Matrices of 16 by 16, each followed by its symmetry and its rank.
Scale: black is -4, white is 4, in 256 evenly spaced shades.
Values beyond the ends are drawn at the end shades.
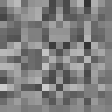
antisymmetric, rank two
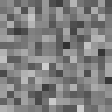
antisymmetric, full rank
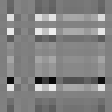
neither, rank one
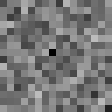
symmetric, full rank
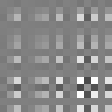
symmetric, rank one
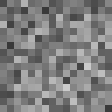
symmetric, full rank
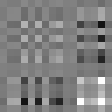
symmetric, rank one
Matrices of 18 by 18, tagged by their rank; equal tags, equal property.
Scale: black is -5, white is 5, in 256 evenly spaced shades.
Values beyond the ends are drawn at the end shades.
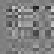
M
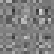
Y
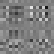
M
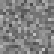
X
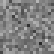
X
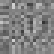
Y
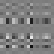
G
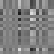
G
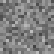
X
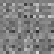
Y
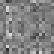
Y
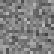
X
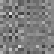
Y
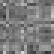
Y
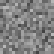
X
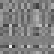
M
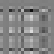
G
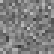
X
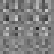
M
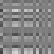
G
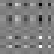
G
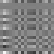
G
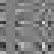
M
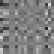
M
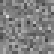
X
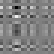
G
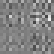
Y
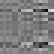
M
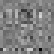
Y
